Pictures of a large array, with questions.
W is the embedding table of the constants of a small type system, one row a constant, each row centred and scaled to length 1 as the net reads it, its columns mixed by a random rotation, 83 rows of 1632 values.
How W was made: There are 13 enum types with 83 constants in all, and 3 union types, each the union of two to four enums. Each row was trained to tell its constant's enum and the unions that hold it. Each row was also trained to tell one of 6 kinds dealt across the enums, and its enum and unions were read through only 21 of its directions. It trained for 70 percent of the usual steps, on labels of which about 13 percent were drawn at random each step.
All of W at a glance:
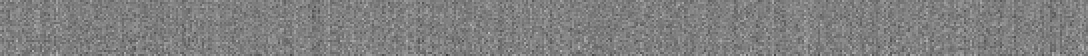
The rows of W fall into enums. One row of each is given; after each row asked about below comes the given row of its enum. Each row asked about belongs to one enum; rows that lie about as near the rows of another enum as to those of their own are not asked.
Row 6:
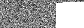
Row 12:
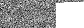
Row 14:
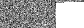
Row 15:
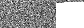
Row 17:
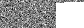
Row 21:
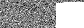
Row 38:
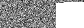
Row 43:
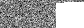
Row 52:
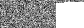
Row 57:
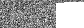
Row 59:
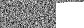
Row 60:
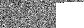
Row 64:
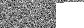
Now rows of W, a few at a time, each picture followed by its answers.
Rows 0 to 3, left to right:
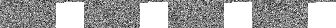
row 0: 21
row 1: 12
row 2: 52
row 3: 60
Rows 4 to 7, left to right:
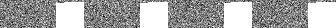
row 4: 64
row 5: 52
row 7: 14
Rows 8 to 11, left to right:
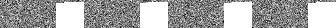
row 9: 15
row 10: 6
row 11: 14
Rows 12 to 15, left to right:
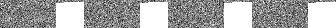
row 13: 52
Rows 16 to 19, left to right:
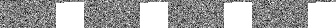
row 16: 60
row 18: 14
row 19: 12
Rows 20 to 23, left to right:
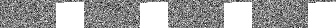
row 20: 6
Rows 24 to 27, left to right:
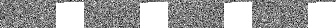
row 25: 15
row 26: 15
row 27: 21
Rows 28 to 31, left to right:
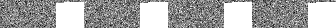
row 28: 12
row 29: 38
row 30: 6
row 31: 60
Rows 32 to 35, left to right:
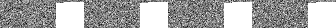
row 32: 17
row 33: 57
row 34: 43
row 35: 38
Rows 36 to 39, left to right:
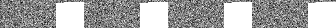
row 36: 57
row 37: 60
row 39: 15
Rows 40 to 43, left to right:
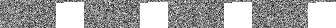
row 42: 38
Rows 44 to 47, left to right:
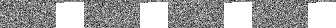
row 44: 12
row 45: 60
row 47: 38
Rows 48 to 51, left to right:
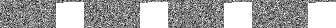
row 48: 52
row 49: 52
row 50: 38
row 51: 6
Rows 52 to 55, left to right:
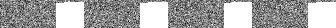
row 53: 21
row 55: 57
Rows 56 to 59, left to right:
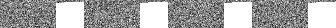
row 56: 15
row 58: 64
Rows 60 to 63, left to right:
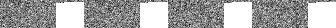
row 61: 60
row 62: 57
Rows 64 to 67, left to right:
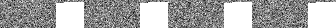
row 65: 57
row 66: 43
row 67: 12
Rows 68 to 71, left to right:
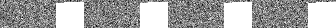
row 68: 52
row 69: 12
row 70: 6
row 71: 6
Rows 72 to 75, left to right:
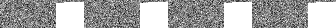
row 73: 15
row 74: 12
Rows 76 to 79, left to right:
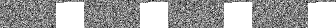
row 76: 52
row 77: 21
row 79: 38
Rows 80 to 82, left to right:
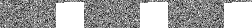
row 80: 60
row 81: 64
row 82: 64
